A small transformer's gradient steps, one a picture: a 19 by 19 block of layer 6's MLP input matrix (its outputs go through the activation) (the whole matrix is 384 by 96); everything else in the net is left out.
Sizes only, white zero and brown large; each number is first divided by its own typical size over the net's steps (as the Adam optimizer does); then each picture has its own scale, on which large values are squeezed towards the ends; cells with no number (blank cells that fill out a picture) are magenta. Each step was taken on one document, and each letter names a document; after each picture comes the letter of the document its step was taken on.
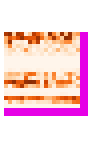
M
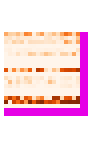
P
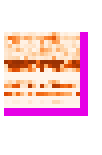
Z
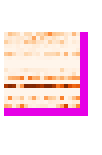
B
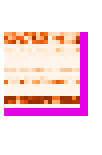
M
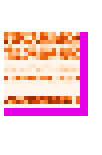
M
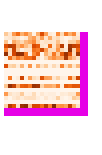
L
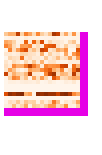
Z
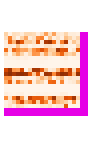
M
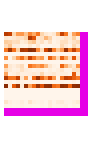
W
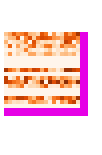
M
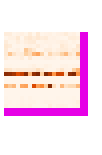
B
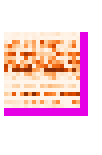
Z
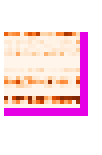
P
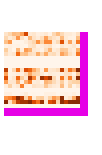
P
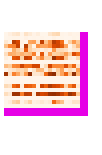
Z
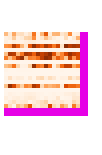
L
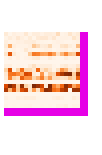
B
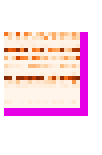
W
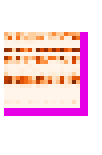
W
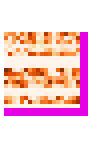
P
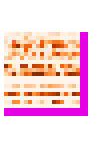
Z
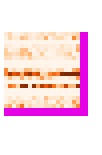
B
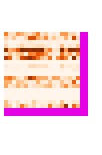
W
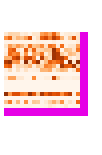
Z
